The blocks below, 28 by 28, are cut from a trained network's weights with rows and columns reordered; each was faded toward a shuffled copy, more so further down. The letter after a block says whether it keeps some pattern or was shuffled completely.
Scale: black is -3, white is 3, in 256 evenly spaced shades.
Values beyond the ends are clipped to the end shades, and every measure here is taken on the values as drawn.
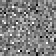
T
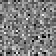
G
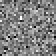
T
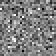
G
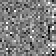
G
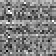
G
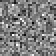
G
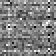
G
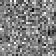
G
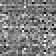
G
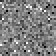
T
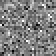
T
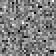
T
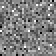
T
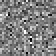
G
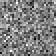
T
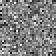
G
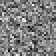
G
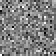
G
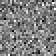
T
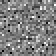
T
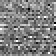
G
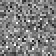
T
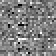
G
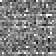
G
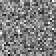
T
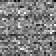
G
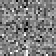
G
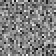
T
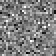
T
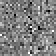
G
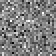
T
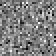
T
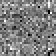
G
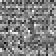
G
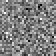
T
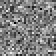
T
